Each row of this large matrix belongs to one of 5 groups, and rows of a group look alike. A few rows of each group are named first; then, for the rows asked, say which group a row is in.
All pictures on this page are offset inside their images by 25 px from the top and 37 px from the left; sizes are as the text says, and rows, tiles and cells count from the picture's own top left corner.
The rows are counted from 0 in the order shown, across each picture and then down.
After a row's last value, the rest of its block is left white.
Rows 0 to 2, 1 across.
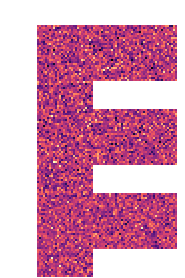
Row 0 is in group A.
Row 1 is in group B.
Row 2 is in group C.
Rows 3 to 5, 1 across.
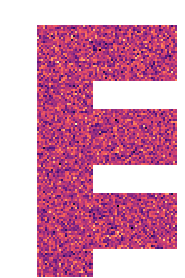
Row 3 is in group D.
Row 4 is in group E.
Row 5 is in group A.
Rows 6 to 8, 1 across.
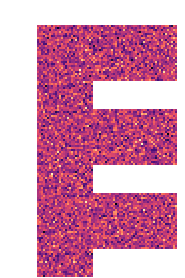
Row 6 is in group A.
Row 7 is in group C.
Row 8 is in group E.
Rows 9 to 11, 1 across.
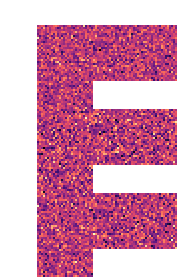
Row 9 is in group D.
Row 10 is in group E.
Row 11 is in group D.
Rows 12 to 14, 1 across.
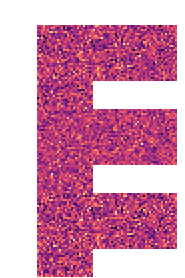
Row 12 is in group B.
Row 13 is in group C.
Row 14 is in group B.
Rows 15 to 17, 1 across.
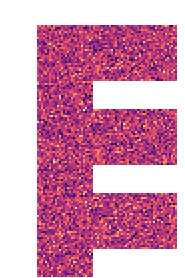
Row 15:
A
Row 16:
B
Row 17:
E
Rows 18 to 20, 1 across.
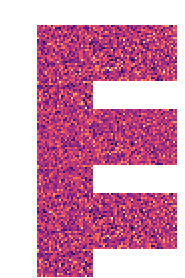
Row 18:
A
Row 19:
A
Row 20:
A
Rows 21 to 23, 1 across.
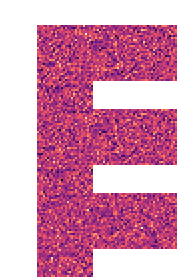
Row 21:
E
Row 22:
E
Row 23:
C
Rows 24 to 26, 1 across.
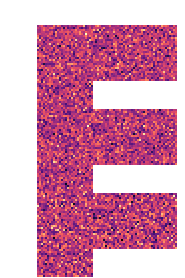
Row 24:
E
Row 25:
B
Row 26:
D
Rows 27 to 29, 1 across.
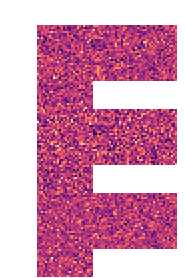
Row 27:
B
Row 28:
D
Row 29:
C
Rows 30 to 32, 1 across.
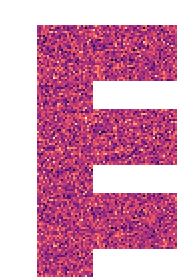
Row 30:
B
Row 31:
E
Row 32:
B
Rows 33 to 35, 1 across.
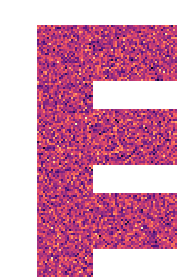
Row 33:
A
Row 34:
E
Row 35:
C
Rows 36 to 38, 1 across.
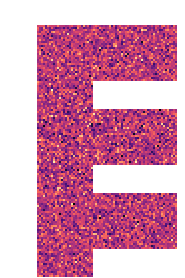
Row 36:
C
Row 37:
B
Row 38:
D
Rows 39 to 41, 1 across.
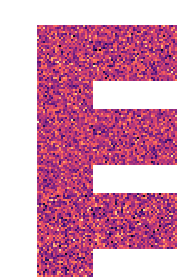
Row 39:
D
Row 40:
D
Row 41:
B
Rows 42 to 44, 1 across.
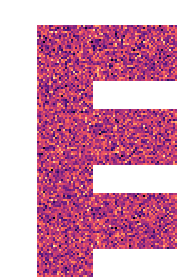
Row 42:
B
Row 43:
E
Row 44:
B
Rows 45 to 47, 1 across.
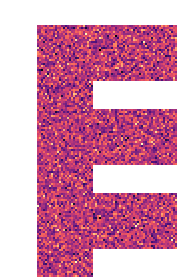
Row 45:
E
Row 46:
C
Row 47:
D
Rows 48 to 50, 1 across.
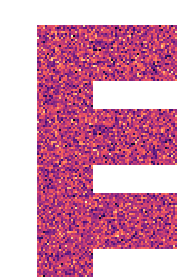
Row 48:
D
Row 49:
D
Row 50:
E
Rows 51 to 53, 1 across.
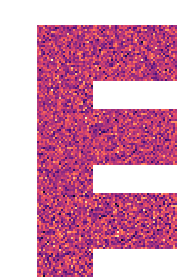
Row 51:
C
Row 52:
E
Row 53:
E
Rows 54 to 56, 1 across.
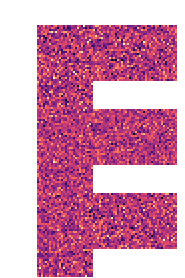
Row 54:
B
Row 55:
B
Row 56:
A
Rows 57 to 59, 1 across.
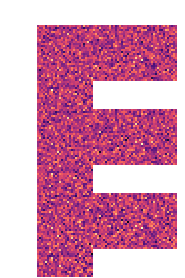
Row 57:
C
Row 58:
C
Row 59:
C
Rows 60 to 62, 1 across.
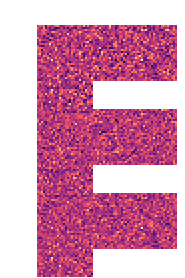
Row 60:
C
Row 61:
E
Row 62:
C
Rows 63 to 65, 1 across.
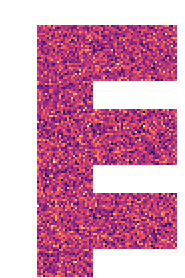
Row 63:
A
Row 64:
B
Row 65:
D
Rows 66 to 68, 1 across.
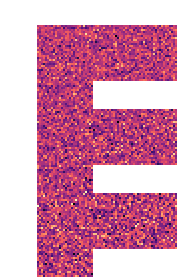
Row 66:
E
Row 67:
A
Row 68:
D
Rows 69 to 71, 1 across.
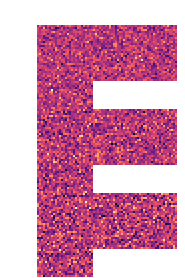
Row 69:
C
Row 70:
B
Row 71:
E
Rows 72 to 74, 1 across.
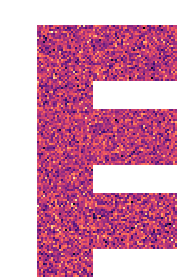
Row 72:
B
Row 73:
E
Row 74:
D
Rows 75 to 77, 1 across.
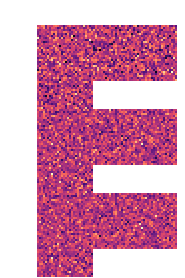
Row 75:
D
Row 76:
C
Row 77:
C
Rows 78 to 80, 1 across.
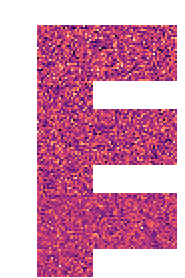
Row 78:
E
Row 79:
D
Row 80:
C
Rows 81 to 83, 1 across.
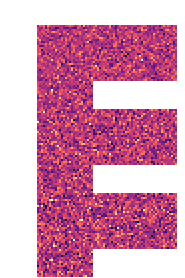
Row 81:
C
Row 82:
D
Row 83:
B
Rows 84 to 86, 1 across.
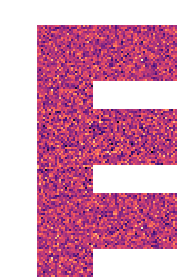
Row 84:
C
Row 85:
A
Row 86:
C
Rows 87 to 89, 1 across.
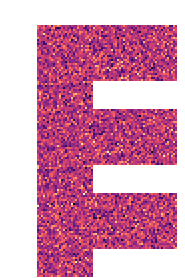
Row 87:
A
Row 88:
A
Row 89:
D
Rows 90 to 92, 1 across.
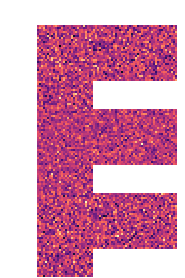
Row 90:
D
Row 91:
C
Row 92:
E
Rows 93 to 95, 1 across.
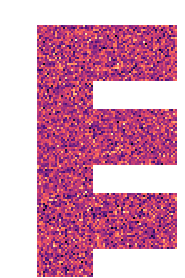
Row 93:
E
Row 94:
A
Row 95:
B
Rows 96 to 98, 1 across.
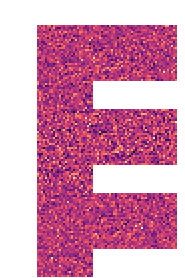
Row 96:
A
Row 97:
E
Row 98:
C
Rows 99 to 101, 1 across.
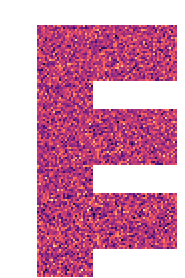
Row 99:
E
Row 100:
A
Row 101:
B
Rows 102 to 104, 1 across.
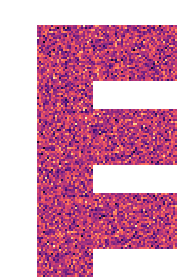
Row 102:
B
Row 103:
E
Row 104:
E
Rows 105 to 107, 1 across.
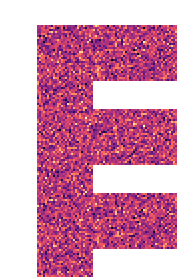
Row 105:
B
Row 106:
E
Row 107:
B
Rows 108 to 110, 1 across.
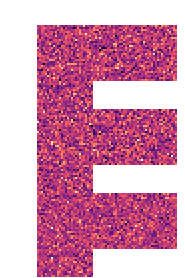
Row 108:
E
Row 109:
D
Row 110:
C
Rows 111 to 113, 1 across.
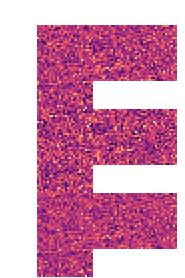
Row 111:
A
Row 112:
B
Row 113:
A
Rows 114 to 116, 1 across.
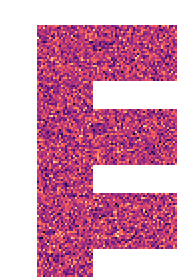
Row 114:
D
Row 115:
B
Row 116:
E
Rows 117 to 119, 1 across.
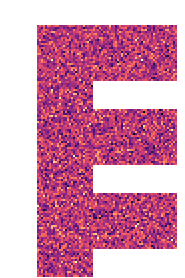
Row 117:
C
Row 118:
B
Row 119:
D
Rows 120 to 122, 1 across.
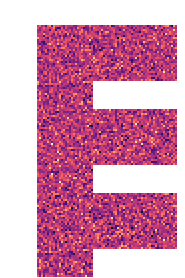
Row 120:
A
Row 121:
C
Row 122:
A
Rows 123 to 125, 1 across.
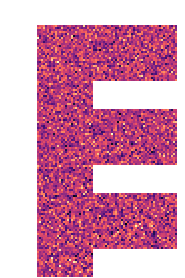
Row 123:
D
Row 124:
A
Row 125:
C
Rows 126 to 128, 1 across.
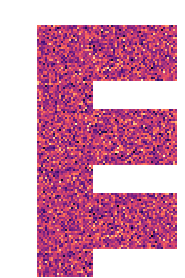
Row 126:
A
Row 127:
E
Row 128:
A
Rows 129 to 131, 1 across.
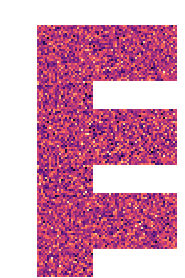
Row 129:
A
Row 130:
A
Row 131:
C
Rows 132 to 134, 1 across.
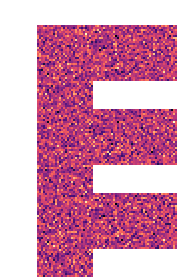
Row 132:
E
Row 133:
A
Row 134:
E
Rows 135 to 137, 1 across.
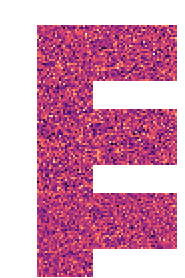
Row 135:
E
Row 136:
B
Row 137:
A
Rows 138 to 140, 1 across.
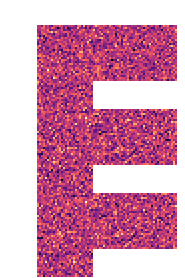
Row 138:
B
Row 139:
E
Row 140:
E
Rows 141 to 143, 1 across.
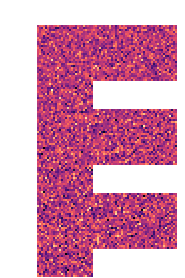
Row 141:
C
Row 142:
E
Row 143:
B
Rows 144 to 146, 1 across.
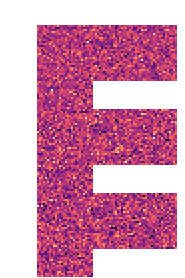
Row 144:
C
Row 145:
E
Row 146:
B
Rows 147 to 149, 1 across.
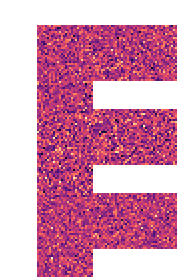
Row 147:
A
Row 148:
E
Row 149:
C
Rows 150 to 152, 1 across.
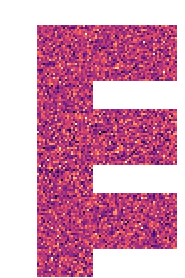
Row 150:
E
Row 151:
E
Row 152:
C
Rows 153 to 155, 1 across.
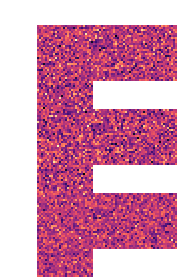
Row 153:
E
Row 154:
B
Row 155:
D
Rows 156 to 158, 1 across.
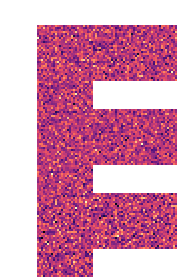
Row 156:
D
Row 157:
C
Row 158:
E
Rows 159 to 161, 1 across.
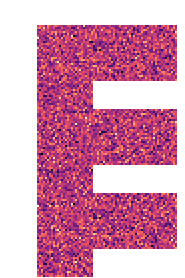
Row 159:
D
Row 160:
E
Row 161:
D
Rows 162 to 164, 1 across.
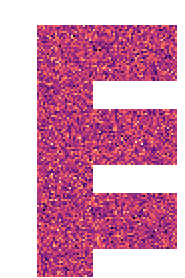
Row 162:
D
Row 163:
C
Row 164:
B
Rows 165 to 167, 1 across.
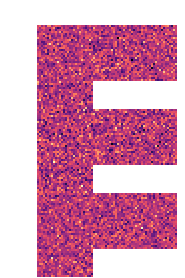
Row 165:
A
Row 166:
B
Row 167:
C
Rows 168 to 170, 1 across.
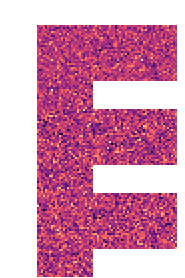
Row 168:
C
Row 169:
B
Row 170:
D
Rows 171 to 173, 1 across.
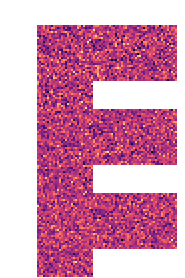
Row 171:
B
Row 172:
A
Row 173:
D
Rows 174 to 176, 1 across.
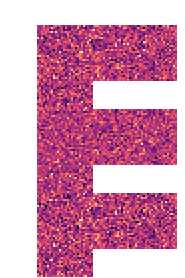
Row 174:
B
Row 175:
C
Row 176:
B
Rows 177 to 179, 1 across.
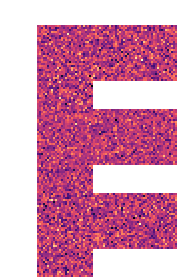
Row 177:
C
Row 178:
E
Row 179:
B
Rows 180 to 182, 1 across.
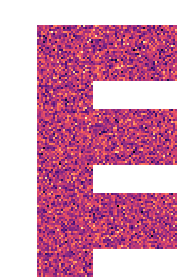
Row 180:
B
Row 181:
E
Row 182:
A
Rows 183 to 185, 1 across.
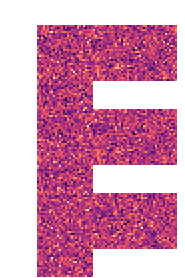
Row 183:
B
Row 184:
B
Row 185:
C
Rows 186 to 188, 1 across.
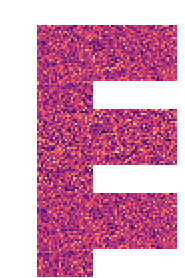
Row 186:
A
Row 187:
E
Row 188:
A
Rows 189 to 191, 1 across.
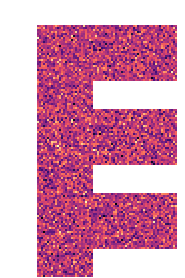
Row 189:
D
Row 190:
D
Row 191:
E
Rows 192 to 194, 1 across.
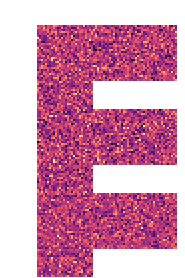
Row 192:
D
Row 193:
B
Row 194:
C
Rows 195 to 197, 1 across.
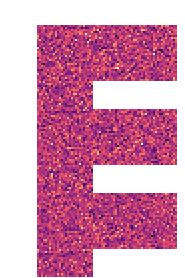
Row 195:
E
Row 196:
C
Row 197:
A
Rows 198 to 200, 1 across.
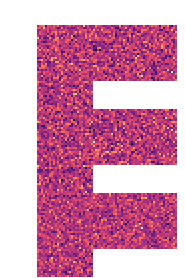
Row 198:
D
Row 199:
A
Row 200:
C
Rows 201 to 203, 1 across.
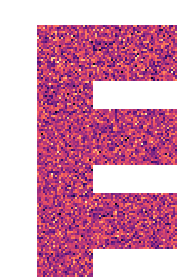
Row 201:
D
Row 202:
C
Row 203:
E
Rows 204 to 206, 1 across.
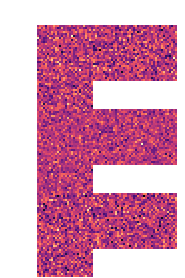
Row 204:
D
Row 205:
C
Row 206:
B
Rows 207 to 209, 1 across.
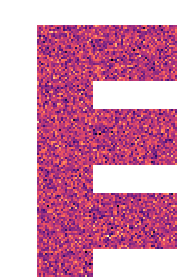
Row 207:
B
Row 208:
D
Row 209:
A
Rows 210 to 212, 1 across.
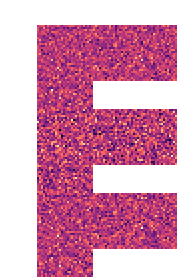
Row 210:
C
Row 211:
D
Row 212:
C
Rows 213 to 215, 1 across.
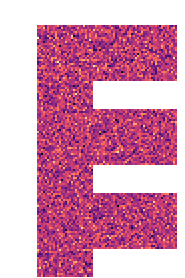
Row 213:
D
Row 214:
E
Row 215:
A
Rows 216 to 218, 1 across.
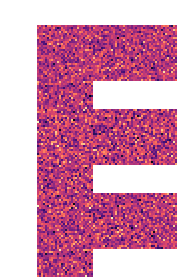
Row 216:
A
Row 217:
D
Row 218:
A
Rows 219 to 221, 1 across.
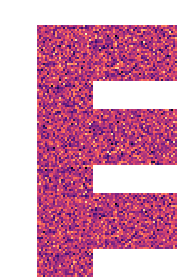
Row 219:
E
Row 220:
A
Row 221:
E
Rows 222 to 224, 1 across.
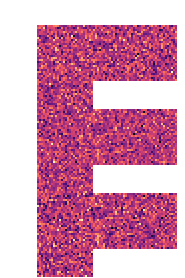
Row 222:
D
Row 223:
B
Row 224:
B
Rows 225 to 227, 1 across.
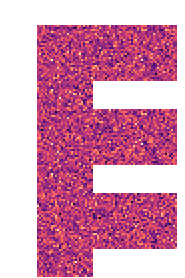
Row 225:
C
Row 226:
C
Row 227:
D
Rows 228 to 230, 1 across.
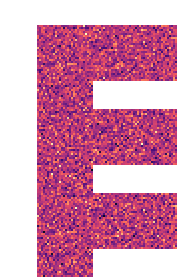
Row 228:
E
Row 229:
C
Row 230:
E
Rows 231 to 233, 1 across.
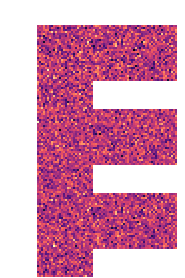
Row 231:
B
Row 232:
D
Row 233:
B
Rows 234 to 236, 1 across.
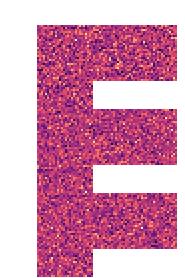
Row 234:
E
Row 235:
A
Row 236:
C
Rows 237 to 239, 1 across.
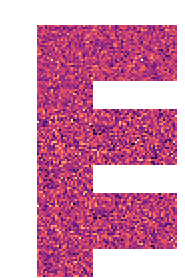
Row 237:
C
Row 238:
D
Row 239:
D
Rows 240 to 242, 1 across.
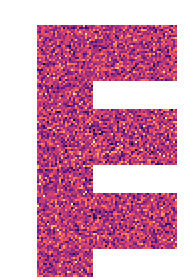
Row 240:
E
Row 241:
A
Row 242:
D
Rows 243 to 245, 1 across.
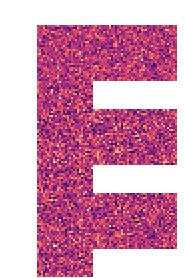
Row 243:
C
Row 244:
B
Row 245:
B
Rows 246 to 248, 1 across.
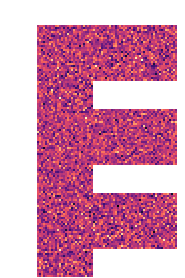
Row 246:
C
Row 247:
E
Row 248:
A
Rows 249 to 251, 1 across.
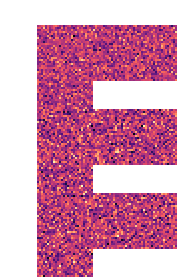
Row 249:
D
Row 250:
B
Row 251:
E
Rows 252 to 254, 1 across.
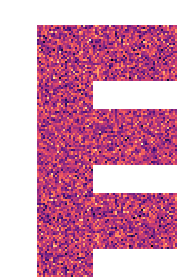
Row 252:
B
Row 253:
C
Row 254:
B
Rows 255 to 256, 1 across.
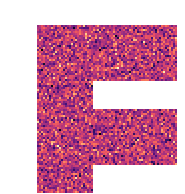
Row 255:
E
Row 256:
D
